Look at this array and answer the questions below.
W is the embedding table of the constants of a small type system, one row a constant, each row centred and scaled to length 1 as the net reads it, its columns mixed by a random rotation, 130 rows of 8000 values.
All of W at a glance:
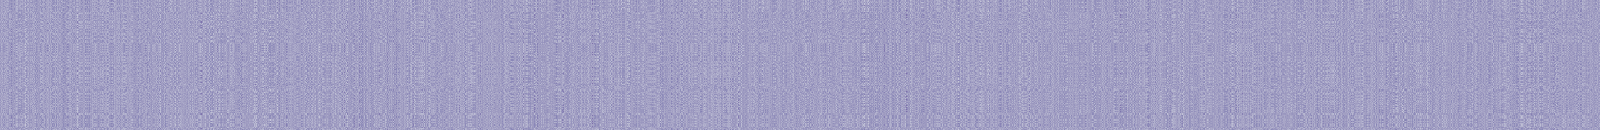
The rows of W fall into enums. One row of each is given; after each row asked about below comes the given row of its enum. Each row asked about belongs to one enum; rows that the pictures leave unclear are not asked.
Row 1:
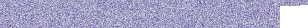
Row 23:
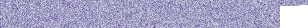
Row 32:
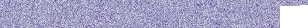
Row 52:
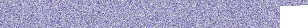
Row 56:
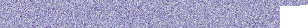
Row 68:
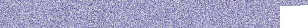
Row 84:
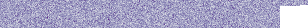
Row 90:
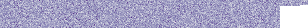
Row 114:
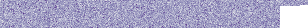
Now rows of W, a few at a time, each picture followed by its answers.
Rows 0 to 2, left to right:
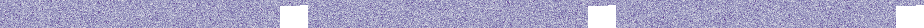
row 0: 52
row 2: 84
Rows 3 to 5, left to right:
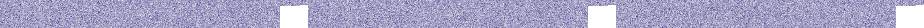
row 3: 52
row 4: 52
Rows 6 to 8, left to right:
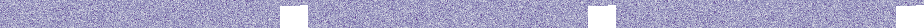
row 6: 68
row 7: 84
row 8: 52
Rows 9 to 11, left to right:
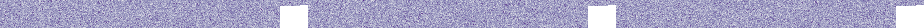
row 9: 52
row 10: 32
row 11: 1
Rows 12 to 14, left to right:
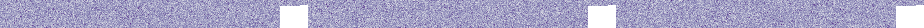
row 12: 56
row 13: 114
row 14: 32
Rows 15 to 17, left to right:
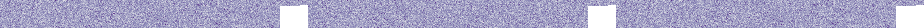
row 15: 32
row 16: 90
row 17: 32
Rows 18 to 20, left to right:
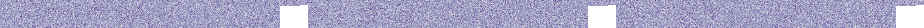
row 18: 56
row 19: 68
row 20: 90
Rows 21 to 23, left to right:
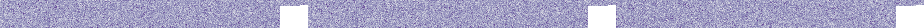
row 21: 114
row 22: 114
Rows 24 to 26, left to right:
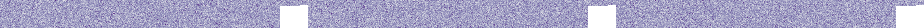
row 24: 32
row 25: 114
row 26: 90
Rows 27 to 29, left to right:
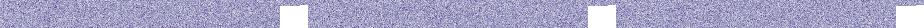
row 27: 114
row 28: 56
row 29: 68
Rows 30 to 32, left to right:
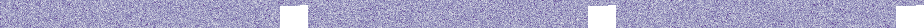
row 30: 23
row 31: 68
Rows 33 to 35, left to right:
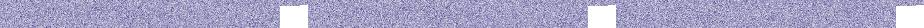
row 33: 56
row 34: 56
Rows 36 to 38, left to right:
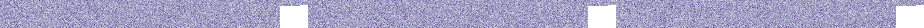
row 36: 90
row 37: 90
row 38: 114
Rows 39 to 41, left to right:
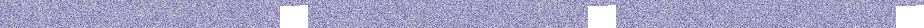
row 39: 52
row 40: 90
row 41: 90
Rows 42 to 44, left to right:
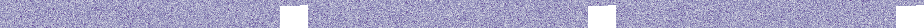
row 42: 56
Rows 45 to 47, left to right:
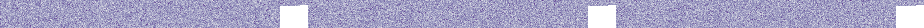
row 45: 23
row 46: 68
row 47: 68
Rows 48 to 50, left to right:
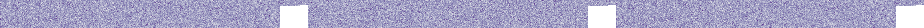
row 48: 23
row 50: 23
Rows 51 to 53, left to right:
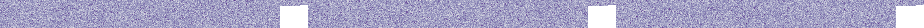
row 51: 68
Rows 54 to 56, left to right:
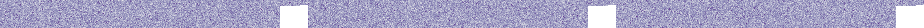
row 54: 52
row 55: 23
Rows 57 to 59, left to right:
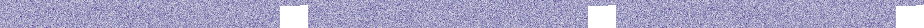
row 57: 56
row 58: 68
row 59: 56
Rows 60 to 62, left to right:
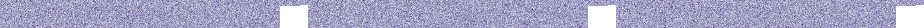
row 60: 56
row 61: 32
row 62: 114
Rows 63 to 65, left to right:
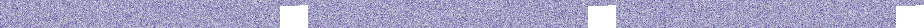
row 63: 23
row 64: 1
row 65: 114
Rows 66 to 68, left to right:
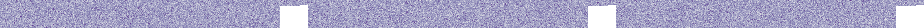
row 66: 56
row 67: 52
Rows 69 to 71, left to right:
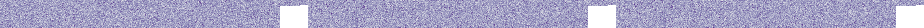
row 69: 1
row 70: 114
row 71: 114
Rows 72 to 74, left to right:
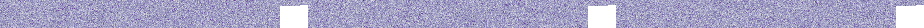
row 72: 68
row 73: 32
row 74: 1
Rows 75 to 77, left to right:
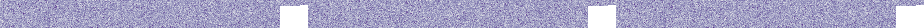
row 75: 114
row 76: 52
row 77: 114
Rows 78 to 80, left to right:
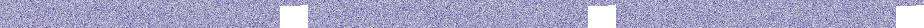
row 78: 56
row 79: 56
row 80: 52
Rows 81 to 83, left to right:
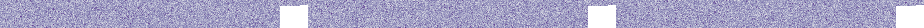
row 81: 56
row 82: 114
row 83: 52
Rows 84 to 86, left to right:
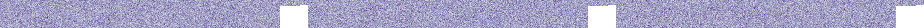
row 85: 68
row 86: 56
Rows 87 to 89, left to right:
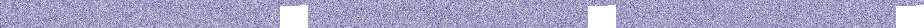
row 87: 23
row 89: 90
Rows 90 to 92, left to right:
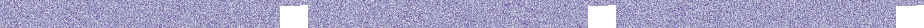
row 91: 32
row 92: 68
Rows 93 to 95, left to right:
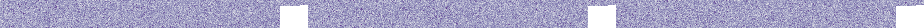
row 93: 114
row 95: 52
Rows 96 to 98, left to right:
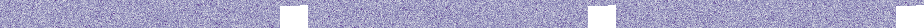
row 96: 32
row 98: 52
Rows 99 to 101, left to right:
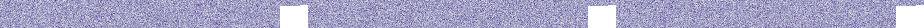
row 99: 32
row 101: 114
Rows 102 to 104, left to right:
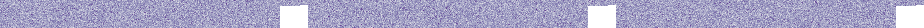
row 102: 68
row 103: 56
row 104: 1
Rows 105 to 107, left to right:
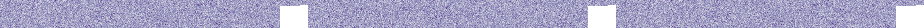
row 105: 32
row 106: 56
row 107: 32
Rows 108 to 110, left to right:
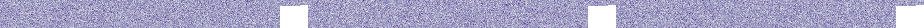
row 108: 68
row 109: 32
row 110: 90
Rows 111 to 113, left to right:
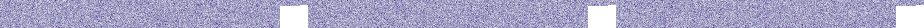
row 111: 32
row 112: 90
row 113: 114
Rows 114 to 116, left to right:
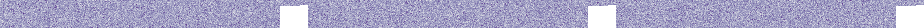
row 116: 68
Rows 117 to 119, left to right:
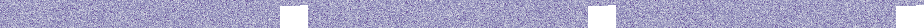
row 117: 68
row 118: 52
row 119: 90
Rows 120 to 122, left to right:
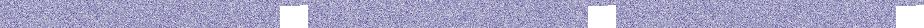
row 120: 90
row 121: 52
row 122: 90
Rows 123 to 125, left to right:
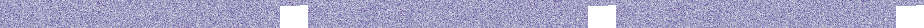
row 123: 52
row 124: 68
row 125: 68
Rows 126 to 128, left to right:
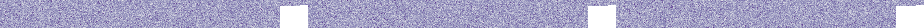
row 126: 52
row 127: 90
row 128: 114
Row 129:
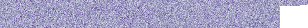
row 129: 56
